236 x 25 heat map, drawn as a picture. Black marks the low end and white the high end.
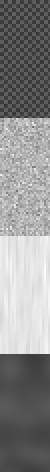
It is made of 4 by 1 panels. Panel 1,1: low, checkered. Panel 2,1: high, fine-grained. Panel 3,1: very high, streaked downward, faint in contrast. Panel 4,1: low, smooth, faint in contrast.
